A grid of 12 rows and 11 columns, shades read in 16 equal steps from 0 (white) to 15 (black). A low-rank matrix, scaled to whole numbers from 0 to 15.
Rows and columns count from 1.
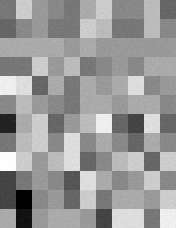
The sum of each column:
86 78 66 76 76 62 68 72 71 64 70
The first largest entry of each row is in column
11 1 5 1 3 5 1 9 6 1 2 2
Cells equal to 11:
4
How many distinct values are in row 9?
7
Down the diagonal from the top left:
8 7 5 6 8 5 1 7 3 3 3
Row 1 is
8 3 6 7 8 5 3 7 7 4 9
